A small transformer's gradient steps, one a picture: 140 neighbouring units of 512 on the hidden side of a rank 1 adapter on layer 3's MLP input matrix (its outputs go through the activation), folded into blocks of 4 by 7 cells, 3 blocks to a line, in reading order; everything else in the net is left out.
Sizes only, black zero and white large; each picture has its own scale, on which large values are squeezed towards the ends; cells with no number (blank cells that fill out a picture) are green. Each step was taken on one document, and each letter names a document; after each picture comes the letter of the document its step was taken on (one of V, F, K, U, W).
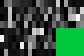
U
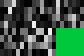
U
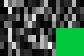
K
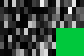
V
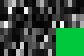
U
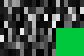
K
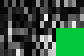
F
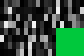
U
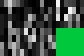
V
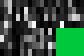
U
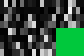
V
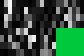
V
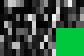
K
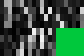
U
